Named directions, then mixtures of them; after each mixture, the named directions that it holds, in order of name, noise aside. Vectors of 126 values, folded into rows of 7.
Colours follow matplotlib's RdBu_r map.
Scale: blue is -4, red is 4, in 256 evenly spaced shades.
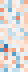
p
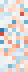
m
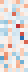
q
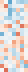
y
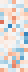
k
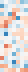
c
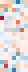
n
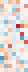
q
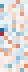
m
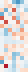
c, n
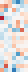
n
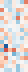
p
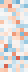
n, p, q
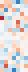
n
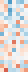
k, y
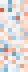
p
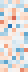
c, k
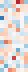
m, n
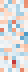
k, m, p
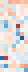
c, q, y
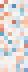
m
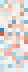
m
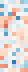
c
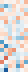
p, y
